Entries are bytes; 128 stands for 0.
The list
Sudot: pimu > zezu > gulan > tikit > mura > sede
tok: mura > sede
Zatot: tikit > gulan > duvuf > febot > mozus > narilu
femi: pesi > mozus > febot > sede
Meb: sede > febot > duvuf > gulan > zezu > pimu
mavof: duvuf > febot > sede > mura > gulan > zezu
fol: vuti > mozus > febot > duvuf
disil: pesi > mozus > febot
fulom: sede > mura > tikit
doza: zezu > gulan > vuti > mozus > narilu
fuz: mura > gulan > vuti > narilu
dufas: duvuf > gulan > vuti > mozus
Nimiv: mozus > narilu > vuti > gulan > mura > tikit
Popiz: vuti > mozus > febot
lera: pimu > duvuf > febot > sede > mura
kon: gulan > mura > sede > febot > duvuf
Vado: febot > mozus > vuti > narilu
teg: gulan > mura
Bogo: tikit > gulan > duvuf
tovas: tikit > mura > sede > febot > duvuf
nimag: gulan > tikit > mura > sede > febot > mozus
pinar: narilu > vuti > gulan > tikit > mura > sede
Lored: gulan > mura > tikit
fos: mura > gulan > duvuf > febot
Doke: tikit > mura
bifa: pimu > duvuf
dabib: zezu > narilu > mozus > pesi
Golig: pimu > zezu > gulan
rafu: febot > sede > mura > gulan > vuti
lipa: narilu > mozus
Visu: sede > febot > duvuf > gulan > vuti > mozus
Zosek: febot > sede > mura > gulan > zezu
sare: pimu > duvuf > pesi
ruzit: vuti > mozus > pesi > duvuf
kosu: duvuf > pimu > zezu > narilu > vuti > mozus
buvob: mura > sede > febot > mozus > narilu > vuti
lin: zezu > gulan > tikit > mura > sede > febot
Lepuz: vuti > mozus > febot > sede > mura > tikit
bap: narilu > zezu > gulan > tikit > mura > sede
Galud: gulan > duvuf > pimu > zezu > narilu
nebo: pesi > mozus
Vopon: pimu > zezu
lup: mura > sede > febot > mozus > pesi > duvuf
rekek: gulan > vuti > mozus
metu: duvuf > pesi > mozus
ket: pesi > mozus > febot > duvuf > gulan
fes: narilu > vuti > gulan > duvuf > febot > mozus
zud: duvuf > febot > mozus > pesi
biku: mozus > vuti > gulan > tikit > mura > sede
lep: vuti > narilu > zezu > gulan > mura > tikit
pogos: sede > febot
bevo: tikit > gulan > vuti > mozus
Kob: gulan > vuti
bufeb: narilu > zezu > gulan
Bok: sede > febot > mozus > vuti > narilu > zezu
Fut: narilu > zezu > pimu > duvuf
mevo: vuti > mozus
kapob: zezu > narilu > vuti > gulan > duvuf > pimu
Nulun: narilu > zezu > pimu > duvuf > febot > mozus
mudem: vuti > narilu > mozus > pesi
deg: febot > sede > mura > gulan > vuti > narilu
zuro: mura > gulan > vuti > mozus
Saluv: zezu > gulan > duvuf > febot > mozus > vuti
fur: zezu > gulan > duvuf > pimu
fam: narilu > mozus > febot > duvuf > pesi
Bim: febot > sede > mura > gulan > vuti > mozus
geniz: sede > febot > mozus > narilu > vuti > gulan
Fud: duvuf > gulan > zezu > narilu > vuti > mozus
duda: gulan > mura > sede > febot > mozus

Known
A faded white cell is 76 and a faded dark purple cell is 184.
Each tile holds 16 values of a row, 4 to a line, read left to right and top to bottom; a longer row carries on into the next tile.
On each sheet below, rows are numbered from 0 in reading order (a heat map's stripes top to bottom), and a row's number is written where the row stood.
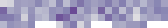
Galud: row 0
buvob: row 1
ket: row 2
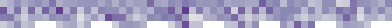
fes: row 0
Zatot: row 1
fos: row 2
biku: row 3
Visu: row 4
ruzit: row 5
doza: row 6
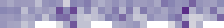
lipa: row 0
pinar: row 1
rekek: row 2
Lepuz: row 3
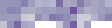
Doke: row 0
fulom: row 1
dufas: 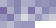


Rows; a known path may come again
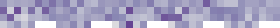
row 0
Visu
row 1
disil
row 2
tovas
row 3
kon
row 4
bufeb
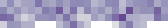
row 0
fos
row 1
bevo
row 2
rafu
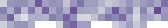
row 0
Saluv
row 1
Sudot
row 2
fes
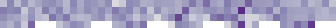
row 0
fam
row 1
Kob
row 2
kosu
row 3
Zosek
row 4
Lepuz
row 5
sare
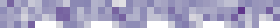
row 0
metu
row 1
fuz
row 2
kapob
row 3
Lored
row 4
Bok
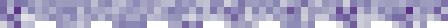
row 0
biku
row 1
lipa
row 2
Vopon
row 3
ruzit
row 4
doza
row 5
dabib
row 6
pinar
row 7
buvob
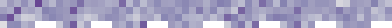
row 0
mavof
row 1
fulom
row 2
zud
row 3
mevo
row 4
lera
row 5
tok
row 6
Galud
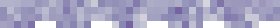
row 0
bifa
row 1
nebo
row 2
Doke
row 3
mudem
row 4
teg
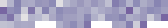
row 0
Fud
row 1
Fut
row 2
femi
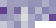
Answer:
Zatot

